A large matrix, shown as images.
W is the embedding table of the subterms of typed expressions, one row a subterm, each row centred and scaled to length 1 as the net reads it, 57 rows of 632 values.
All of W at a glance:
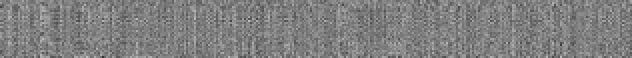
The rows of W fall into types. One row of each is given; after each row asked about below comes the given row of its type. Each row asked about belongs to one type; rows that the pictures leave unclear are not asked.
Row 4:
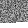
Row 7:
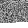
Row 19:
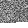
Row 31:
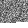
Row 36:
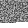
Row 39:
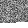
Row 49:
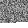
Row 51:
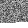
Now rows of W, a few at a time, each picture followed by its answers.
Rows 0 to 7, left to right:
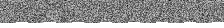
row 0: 36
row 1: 7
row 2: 49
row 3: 36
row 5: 31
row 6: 39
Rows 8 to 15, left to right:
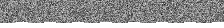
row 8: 7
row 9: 31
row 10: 19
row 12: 4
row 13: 36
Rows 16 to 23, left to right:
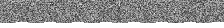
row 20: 49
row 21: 36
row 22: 19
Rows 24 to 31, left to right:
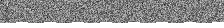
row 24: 49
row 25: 4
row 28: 4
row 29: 7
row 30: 39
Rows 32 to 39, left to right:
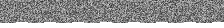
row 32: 36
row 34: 19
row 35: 31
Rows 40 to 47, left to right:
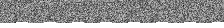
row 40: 4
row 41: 51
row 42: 36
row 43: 36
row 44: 19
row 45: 7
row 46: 4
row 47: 39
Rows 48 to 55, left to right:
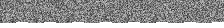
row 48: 39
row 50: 7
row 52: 4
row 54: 4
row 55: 31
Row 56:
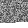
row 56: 51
